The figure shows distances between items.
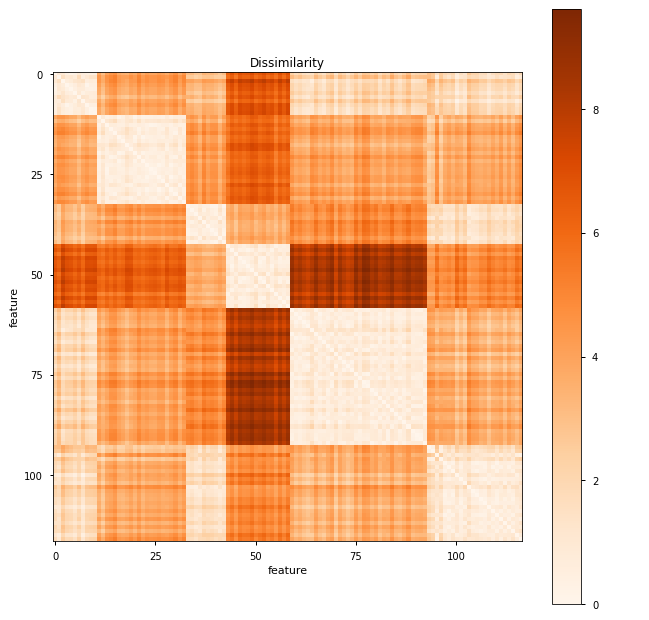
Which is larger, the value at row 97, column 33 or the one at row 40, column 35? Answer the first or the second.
the first
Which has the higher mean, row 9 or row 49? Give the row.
49
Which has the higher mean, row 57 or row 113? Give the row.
57
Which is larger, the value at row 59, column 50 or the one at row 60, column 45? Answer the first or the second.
the first
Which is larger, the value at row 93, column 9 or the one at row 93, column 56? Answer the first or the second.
the second
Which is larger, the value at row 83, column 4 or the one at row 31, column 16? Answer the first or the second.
the first
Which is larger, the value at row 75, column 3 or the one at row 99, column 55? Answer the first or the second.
the second
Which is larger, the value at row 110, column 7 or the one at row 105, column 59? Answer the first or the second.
the second
